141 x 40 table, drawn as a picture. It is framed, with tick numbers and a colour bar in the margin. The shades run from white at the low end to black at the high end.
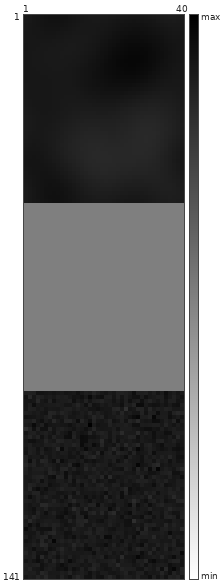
The table splits into 3 rows of 1 panel. Panel 1,1: very high, smooth, faint in contrast. Panel 2,1: middling, flat. Panel 3,1: very high, fine-grained, faint in contrast.
